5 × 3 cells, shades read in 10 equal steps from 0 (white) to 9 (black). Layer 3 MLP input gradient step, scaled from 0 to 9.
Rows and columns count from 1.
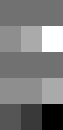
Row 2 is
4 3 0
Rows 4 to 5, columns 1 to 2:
4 4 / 6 7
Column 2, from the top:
5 3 5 4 7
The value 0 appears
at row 2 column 3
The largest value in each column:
6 7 9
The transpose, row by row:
5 4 5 4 6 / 5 3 5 4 7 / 5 0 5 3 9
